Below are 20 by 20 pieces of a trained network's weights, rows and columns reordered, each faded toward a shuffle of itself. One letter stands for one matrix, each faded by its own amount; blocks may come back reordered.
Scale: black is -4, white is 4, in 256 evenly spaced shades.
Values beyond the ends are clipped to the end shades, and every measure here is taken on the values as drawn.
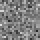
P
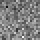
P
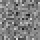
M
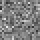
P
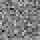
P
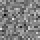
P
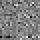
M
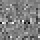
M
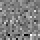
M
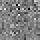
M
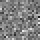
P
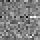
M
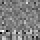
M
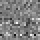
M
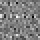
M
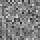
P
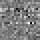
M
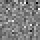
M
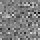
M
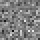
M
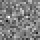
P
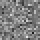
P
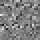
M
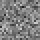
P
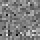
M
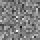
P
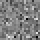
M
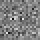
M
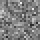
P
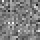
P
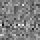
M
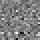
M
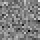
P
